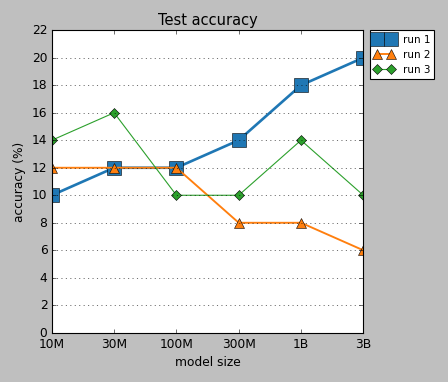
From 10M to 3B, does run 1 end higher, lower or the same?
higher
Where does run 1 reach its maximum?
3B
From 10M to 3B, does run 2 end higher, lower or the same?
lower
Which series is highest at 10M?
run 3
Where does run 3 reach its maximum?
30M
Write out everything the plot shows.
Title: Test accuracy
x-axis: model size, ticks 10M 30M 100M 300M 1B 3B
y-axis: accuracy (%), ticks 0 2 4 6 8 10 12 14 16 18 20 22
Legend: run 1, run 2, run 3
Values:
run 1: 10 12 12 14 18 20
run 2: 12 12 12 8 8 6
run 3: 14 16 10 10 14 10
